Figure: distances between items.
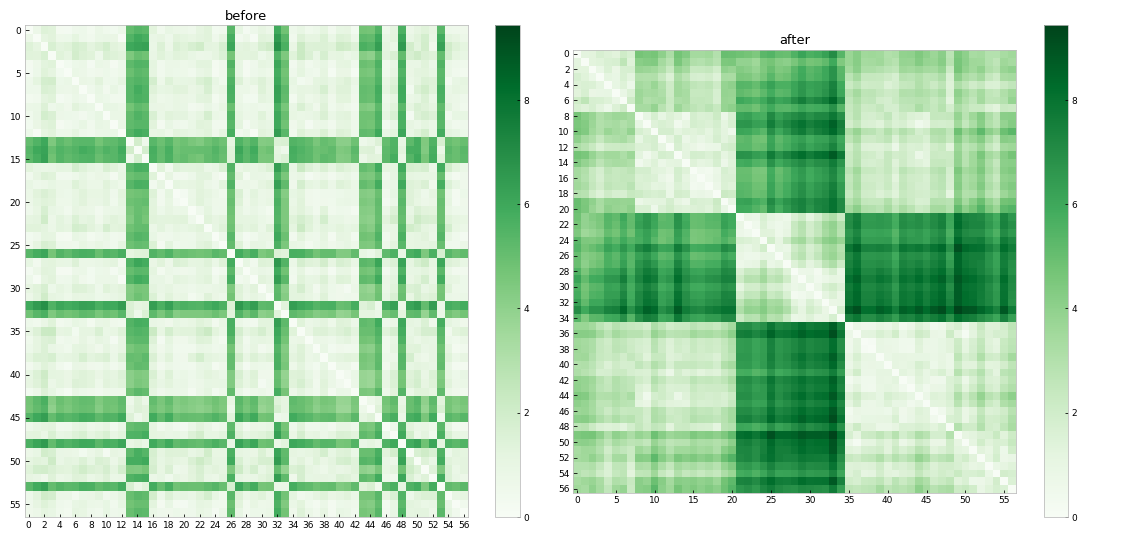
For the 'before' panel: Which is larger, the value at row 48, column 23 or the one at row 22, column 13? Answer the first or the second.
the first
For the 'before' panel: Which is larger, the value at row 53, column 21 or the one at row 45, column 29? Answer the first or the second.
the second
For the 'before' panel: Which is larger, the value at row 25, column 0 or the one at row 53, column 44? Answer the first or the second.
the second
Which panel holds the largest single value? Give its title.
after
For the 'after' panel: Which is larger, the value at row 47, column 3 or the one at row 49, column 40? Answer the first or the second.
the first
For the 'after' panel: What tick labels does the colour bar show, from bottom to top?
0, 2, 4, 6, 8
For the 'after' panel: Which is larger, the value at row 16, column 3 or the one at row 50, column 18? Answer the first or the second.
the second
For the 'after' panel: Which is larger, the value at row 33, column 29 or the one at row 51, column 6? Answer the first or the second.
the second
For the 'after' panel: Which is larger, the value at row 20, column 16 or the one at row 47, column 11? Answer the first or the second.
the second
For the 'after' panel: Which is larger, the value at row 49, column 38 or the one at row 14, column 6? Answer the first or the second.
the second
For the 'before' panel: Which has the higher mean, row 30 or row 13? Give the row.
13
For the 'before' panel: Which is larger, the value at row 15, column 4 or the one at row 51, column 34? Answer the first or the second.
the first
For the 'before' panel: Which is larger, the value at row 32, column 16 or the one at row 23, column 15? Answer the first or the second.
the first
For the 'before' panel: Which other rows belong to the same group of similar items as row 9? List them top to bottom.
0, 1, 2, 3, 4, 5, 6, 7, 8, 10, 11, 12, 16, 17, 18, 19, 20, 21, 22, 23, 24, 25, 27, 28, 29, 30, 31, 34, 35, 36, 37, 38, 39, 40, 41, 42, 46, 47, 49, 50, 51, 52, 54, 55, 56
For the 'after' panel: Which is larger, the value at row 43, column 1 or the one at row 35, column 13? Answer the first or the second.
the first
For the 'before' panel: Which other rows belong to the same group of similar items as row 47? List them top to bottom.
0, 1, 2, 3, 4, 5, 6, 7, 8, 9, 10, 11, 12, 16, 17, 18, 19, 20, 21, 22, 23, 24, 25, 27, 28, 29, 30, 31, 34, 35, 36, 37, 38, 39, 40, 41, 42, 46, 49, 50, 51, 52, 54, 55, 56
